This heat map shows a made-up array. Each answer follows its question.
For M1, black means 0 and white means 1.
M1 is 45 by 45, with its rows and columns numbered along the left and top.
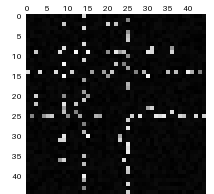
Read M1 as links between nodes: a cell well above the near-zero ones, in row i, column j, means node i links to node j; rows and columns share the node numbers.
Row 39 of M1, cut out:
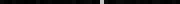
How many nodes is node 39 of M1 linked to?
1
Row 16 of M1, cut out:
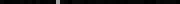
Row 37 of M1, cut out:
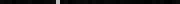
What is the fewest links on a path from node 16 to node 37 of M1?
2
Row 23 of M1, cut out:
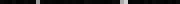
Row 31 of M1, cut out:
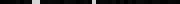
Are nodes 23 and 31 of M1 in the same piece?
yes
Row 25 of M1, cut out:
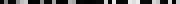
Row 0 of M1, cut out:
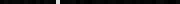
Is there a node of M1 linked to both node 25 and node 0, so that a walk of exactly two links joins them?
no
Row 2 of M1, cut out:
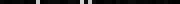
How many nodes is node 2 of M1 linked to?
3
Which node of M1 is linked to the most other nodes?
node 25
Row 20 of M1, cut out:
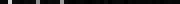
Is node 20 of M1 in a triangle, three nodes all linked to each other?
yes
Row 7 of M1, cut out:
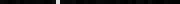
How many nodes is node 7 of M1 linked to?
1
